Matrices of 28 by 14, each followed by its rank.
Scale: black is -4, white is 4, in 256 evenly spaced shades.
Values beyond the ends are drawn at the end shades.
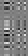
one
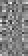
three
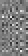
three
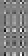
one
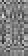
three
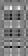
one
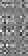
three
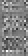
three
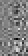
three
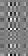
one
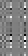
one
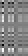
one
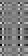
one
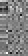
three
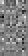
three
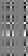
one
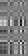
one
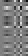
one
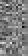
three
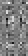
three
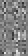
three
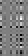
one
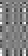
one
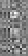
three
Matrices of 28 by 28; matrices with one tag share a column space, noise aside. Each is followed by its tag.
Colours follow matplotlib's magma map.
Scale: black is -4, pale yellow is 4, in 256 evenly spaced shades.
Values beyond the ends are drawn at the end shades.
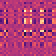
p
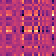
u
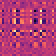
p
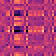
u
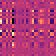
p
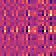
u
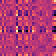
u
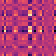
u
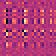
p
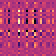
p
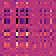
p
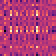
u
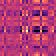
u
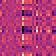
u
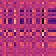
p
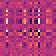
p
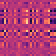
p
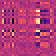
p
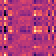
u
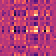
u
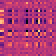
p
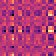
u
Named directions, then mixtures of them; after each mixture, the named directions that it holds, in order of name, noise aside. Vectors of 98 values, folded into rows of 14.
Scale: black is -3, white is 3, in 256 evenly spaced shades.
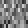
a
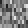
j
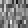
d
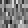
a, d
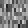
d, j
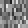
d, j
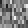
j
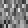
a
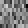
a, j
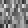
a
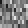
j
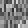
d, j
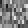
j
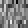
d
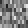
j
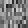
d, j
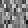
a, j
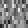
a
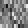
a, j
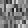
d, j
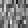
d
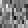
j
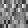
a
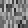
d, j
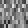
a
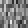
d
